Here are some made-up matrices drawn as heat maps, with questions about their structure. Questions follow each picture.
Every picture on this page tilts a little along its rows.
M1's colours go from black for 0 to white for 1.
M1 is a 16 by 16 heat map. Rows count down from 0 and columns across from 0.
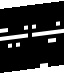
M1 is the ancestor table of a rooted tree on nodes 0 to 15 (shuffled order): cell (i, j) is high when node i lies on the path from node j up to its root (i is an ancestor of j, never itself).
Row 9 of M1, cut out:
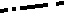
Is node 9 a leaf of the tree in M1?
no
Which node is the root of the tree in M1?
7
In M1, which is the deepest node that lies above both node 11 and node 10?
15
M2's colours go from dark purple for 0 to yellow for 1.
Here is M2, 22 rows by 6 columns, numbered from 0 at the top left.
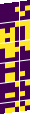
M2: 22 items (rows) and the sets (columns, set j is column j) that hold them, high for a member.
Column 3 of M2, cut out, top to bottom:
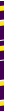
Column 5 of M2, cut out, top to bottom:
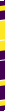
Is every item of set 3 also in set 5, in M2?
yes
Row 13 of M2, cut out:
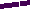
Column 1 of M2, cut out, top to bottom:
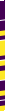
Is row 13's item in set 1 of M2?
no
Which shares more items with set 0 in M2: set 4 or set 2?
set 2
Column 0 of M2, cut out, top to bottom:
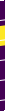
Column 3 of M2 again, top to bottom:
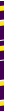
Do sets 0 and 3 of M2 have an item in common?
no
